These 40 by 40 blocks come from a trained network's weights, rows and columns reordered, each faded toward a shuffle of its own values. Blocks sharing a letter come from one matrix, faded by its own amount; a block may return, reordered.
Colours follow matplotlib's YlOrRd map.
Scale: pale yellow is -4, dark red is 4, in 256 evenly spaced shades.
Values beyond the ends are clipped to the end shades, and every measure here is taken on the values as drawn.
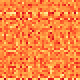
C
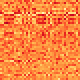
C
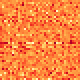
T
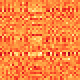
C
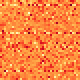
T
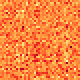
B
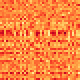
C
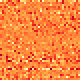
T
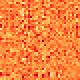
B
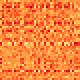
C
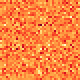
B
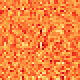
B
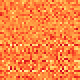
C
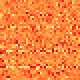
T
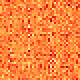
B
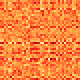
C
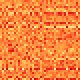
C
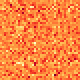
B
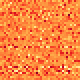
T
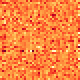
B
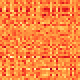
C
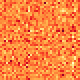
B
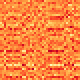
C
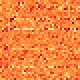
T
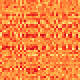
C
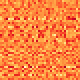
C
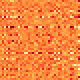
B
